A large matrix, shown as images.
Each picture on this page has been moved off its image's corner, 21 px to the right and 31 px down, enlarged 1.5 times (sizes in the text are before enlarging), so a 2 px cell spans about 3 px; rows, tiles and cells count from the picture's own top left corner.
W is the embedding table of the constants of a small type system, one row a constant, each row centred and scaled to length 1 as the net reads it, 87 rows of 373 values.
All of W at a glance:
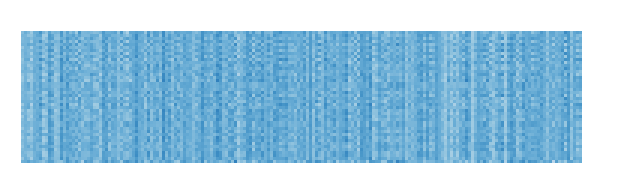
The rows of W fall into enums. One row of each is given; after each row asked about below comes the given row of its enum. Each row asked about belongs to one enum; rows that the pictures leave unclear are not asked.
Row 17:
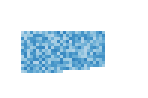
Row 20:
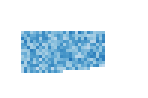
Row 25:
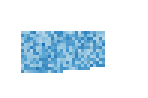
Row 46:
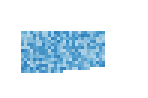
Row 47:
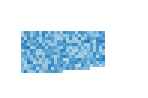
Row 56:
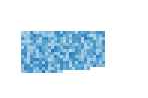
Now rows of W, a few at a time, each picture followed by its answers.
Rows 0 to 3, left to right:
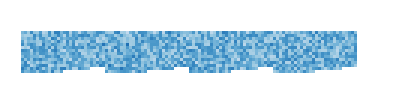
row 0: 46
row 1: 25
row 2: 46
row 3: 17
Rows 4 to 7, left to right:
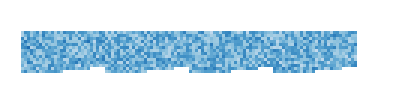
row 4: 47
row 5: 17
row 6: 25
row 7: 46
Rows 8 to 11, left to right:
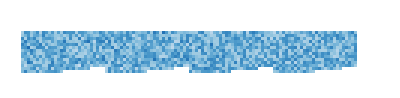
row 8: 47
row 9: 20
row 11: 17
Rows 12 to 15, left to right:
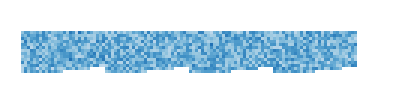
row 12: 20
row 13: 17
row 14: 25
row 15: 46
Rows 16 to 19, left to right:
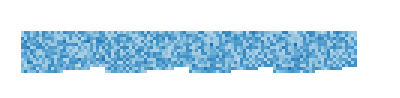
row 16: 47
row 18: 25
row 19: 25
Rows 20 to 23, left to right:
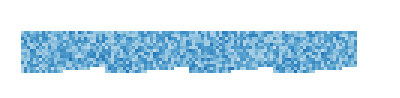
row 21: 56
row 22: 46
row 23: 56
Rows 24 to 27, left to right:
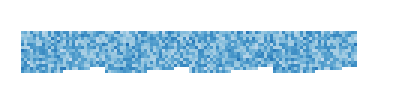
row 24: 46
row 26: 20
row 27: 46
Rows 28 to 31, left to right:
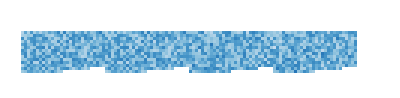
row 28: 17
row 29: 17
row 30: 25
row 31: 56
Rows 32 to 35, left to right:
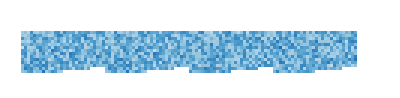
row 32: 56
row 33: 56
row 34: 25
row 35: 47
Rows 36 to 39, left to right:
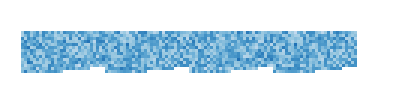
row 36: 47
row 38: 20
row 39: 25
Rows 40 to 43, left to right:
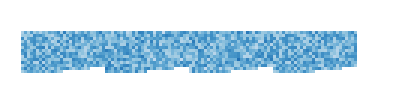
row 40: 17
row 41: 46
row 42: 20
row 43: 17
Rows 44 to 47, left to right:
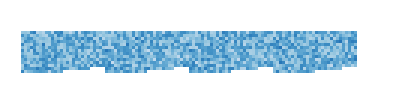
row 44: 25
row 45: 46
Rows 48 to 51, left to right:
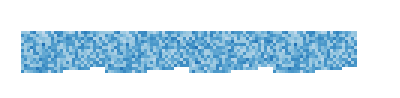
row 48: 25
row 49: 25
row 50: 47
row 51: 25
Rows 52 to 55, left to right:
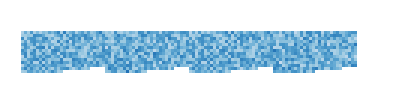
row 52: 17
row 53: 56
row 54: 17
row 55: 46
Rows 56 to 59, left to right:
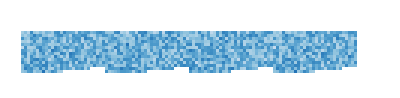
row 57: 25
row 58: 46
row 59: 56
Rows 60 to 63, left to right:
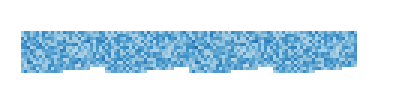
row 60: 47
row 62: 47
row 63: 17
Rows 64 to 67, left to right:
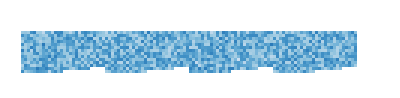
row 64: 25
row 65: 17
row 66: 46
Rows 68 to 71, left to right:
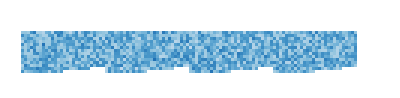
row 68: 25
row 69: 20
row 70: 56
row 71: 17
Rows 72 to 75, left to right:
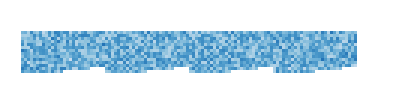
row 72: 46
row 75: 20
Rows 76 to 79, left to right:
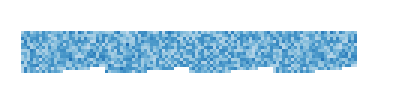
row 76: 20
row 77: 25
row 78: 17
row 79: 20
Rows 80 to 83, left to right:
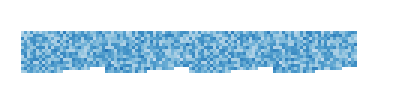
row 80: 17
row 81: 46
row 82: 17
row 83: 46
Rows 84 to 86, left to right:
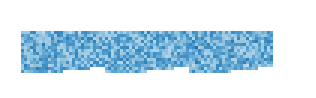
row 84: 25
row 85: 17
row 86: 47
